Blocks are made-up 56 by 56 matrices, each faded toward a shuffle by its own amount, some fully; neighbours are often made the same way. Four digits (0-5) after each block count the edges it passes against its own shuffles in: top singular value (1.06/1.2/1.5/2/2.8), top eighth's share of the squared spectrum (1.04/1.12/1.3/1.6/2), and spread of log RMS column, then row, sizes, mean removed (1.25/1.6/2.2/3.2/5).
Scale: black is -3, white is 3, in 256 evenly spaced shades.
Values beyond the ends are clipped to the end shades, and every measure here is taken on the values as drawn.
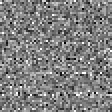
1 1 0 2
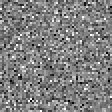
0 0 0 0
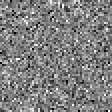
0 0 0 0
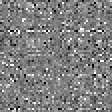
4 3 1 2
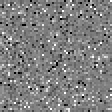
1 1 0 0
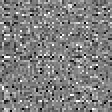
4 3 2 2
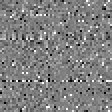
4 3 1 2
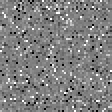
2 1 0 0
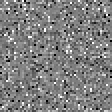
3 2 0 0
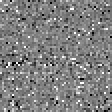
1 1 0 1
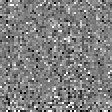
2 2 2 2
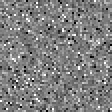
0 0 0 0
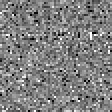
0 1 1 2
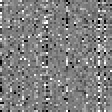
4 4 3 2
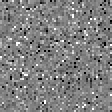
2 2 0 1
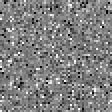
2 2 1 0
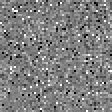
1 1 0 0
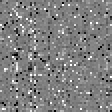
3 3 1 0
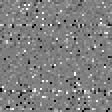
3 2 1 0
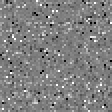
1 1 0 0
